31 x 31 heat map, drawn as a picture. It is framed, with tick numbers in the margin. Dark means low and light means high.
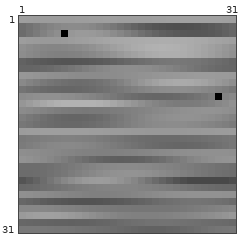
There are two isolated cells, each far lower than the cells round it. Overall the values sit about 50% of the way up the scale. Streaks run across, left to right.
